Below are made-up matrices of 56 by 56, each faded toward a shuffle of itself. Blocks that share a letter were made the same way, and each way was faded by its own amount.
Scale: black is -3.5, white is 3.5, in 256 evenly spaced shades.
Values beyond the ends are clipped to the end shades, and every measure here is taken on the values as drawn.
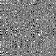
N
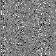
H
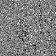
H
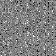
H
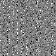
H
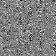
H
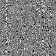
H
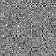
N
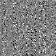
H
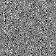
H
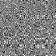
N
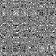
N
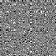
N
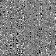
H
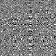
N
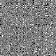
N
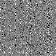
H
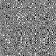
N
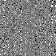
H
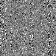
H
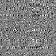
N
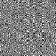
N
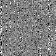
H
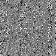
H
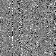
H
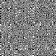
N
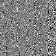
H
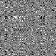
N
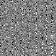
H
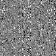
H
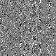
H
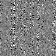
H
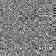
N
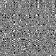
N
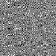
N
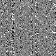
H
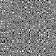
N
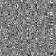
N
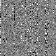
H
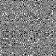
N
